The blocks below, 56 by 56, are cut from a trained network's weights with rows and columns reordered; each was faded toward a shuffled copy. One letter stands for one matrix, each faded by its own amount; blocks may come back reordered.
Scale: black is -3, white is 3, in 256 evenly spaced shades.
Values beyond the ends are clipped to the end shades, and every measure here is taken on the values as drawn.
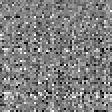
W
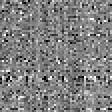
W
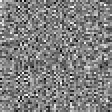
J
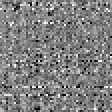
W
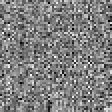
J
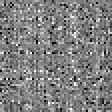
W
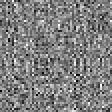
J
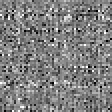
W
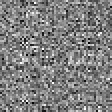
J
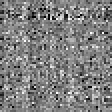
W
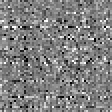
W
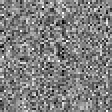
J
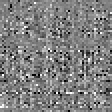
W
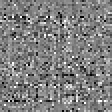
W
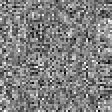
J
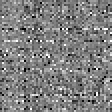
W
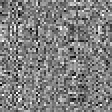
J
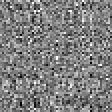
J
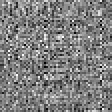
J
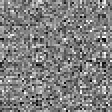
J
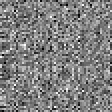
J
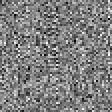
J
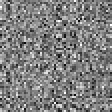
J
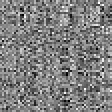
J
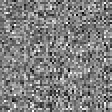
J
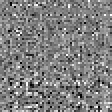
W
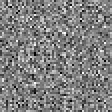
J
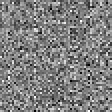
J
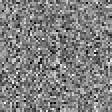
J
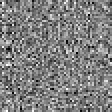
J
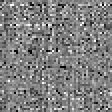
W
